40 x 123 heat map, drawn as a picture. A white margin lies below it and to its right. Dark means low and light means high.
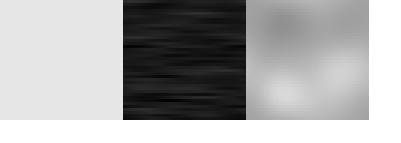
It is made of 1 by 3 panels. Panel 1,1: very high, flat. Panel 1,2: very low, streaked across, faint in contrast. Panel 1,3: high, smooth.
